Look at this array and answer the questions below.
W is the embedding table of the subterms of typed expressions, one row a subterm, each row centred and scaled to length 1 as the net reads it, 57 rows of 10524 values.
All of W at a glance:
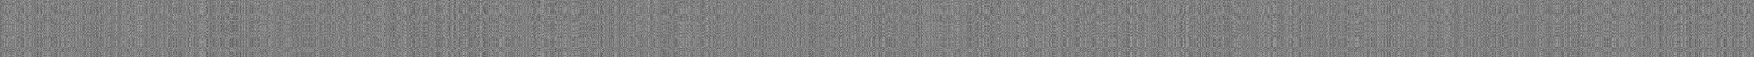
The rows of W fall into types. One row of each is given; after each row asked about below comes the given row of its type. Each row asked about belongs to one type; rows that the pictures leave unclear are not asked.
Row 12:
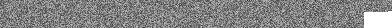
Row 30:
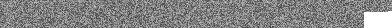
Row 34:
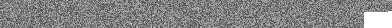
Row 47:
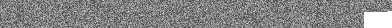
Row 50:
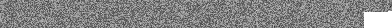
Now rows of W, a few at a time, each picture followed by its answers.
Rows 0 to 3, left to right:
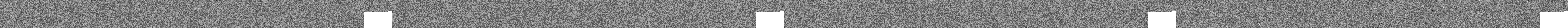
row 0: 34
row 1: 50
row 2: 30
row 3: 12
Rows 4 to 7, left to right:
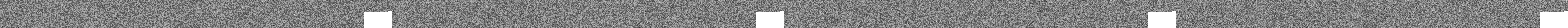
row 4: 12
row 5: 30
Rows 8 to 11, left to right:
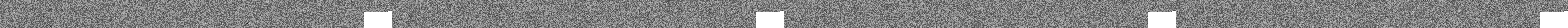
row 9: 47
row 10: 34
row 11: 12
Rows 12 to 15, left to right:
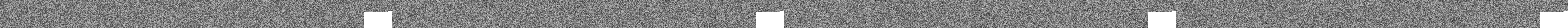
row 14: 50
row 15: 47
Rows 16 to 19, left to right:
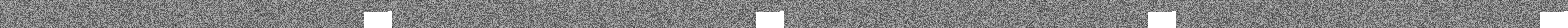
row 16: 30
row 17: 30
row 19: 30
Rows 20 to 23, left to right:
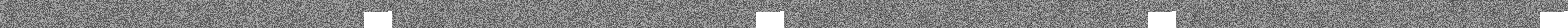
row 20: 50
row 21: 34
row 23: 47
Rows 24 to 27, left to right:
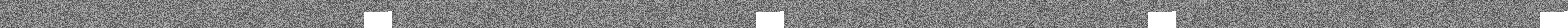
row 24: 12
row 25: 30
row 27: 34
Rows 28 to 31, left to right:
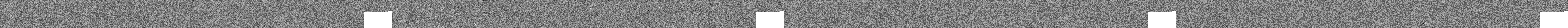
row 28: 30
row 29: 47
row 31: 34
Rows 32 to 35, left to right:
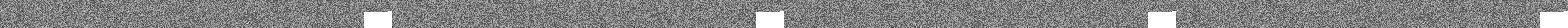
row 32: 47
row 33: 30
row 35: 47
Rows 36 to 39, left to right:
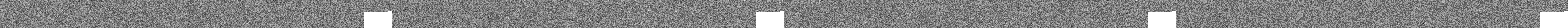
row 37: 50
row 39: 34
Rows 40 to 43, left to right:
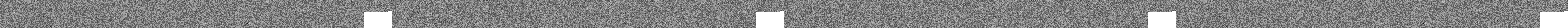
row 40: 34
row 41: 12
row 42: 12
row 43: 34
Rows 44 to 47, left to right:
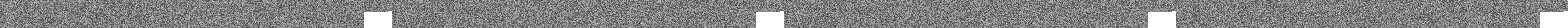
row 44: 30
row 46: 34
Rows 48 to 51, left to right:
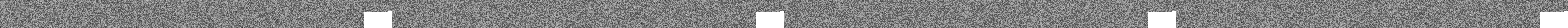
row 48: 30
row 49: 12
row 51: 12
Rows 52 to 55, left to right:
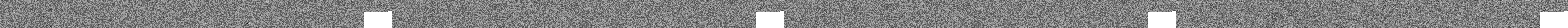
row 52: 34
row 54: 34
